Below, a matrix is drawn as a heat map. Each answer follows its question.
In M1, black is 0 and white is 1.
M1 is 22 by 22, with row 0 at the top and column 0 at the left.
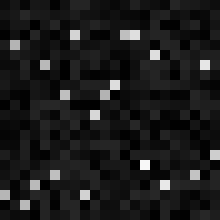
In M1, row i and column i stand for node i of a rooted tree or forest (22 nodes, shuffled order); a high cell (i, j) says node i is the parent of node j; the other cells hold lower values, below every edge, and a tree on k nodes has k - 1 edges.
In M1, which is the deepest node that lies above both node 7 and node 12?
3
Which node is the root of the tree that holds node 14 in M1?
18
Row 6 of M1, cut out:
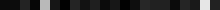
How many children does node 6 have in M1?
2
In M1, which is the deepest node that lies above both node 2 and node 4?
6
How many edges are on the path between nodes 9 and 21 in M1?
7
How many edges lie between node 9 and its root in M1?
4
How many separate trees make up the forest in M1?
2
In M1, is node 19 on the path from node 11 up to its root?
yes
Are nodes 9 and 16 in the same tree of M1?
no
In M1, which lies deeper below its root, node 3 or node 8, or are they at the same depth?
node 8
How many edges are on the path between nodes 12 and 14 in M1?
4
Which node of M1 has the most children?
3
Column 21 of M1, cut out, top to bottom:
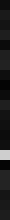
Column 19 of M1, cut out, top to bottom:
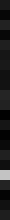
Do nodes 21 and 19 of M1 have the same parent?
no
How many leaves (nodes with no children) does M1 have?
9
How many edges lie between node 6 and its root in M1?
5
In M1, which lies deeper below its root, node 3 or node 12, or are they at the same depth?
node 12
